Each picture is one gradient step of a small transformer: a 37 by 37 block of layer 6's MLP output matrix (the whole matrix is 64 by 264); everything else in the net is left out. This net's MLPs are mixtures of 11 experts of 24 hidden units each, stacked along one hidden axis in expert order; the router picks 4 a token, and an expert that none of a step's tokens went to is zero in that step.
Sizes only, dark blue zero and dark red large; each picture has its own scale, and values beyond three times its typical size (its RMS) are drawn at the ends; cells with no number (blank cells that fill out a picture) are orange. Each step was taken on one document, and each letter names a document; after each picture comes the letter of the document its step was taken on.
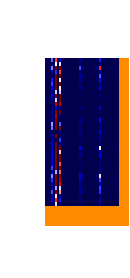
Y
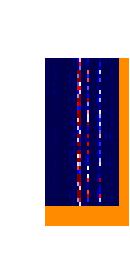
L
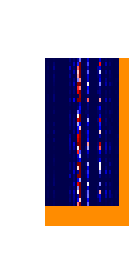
L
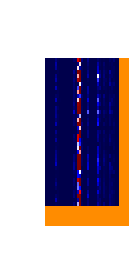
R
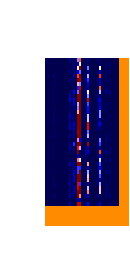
L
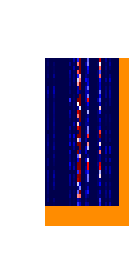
L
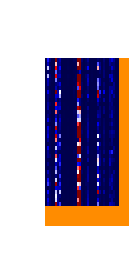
R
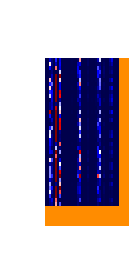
Y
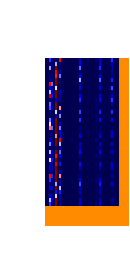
Y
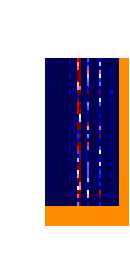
L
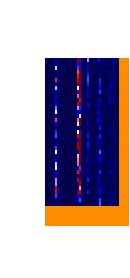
R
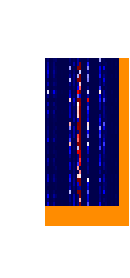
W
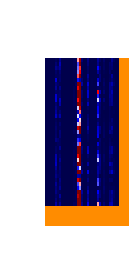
R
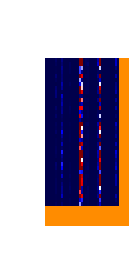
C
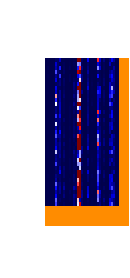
R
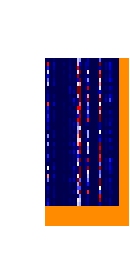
L
